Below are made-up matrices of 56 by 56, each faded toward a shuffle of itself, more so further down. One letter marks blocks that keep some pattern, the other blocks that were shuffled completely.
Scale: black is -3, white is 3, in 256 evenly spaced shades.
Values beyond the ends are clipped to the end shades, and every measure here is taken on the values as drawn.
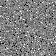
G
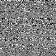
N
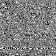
N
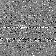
N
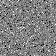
G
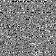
N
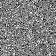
G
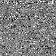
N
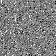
G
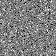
G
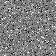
G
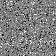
G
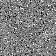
G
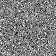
G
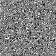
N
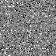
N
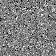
G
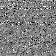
N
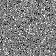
G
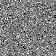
G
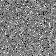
G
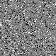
G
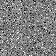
G
